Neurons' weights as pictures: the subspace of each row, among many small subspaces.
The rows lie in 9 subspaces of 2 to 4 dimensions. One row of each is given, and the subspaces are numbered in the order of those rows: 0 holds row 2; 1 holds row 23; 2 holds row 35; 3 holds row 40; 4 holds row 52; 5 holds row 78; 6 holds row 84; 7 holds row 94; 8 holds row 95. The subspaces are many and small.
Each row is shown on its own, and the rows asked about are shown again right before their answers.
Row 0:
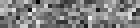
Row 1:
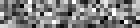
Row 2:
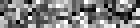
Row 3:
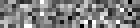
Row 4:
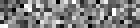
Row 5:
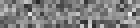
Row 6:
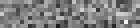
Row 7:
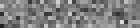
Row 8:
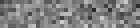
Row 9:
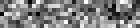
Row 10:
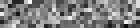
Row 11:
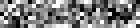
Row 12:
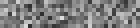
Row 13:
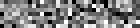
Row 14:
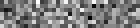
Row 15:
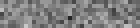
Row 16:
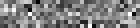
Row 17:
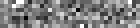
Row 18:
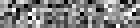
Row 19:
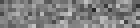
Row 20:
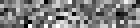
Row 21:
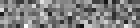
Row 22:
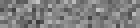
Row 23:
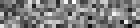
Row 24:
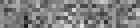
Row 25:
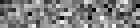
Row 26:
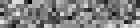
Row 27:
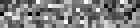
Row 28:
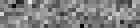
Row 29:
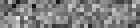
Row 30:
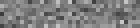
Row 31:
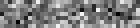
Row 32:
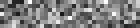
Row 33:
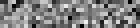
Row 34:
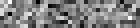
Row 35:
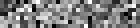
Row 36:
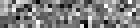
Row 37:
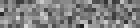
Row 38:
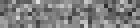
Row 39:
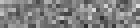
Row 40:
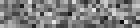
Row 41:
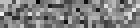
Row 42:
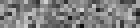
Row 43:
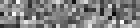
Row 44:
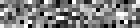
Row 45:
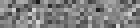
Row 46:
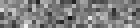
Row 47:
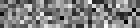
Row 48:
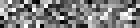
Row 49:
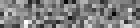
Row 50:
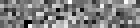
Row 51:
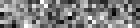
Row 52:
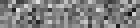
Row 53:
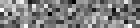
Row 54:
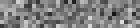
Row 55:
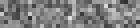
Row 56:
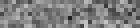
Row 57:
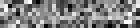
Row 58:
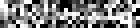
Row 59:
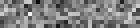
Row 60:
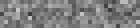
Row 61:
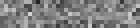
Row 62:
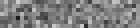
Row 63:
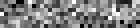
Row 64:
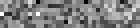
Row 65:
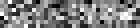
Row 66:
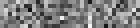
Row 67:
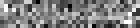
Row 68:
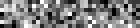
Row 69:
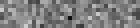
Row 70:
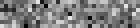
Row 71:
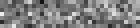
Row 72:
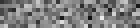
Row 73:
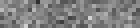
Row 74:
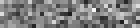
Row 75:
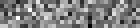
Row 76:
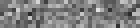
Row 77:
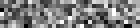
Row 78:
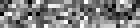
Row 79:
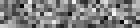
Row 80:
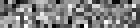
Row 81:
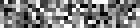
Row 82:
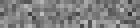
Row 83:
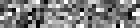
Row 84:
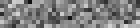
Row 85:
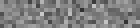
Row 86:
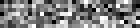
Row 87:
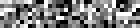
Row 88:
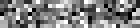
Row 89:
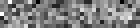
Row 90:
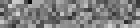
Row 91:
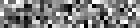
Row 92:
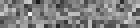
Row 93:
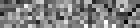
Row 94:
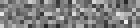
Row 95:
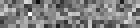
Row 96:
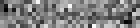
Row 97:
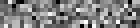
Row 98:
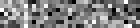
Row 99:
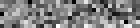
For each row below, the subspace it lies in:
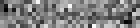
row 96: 6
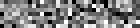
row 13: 1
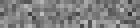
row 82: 8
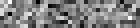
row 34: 5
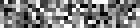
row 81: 7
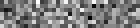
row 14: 1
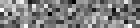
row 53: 5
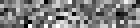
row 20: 7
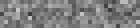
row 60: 4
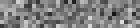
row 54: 1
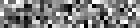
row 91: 1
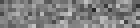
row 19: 3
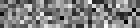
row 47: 7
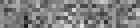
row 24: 7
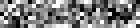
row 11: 2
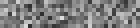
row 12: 7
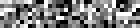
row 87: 1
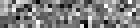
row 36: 0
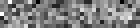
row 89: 2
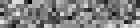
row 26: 6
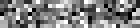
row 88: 0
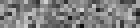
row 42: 4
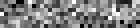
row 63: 5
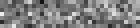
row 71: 8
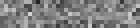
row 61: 8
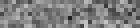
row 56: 0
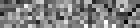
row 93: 1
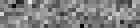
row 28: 5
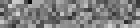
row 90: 6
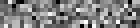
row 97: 8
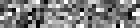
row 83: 4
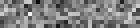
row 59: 8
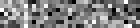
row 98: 5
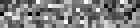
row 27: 5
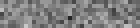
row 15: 0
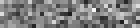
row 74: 3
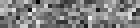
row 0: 0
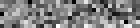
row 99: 1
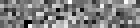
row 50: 7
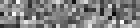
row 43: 7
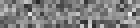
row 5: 8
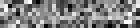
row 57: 6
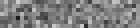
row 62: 2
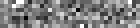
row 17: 5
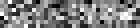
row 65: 2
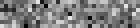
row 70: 8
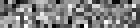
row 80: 2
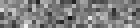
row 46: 0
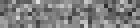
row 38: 0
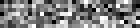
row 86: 3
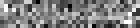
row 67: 6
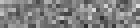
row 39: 3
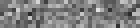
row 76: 4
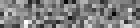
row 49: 1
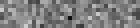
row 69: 4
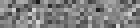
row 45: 4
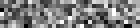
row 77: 0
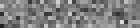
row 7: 7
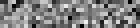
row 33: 4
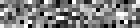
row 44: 7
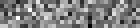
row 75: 7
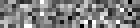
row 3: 8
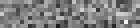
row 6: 1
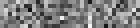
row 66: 7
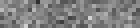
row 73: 0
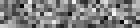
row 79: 3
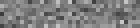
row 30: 7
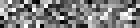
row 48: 2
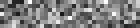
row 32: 6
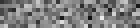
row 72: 3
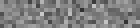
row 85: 1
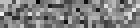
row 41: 5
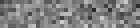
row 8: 3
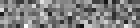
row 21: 2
